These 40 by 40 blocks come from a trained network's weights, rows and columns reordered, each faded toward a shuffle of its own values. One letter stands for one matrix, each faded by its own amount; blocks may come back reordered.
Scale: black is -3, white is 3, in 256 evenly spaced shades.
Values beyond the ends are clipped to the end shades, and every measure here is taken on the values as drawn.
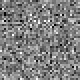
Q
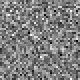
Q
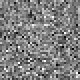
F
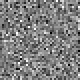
Q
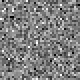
F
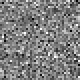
F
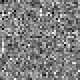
Q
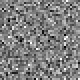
Q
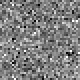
F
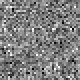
F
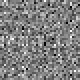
Q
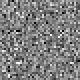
Q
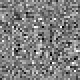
Q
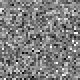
F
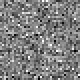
F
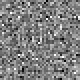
Q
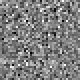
Q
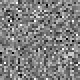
Q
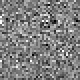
Q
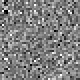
Q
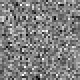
Q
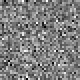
Q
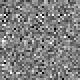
Q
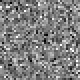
F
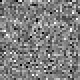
F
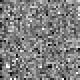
Q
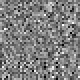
Q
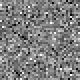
F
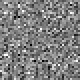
Q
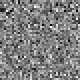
Q
